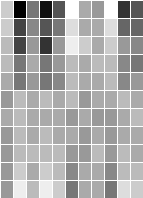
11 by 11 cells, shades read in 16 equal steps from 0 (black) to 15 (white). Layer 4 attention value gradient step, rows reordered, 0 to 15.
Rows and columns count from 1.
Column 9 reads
15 13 12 11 11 10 9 9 9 8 7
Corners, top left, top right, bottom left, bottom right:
12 5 9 12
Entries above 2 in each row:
9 11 11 11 11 11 11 11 11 11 11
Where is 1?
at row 1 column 4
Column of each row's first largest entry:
6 6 6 1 6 2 2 2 2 2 2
